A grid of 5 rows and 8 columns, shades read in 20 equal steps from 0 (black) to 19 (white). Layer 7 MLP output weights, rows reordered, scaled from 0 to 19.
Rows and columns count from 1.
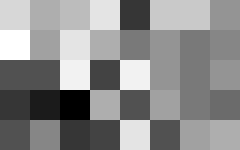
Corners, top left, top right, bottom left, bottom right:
16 11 6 13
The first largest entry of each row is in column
4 1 3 4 5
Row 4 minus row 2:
-15 -10 -17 0 -3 1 0 -2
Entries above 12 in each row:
6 3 2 1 2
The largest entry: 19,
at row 2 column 1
